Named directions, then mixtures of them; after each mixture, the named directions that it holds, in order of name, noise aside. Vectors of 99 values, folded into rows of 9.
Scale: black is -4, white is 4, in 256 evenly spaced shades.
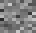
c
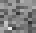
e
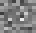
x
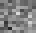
e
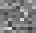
e, x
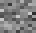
c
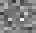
x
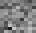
e, x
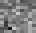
e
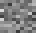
c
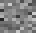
c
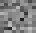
e, x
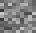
c, x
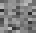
c, e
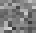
e, x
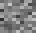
c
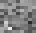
e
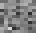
c, e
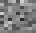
e, x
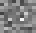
x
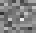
x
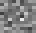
x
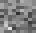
e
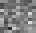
c, e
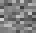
c, x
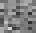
c, e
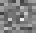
x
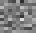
c, x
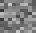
c, x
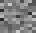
c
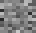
c, e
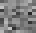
c, e
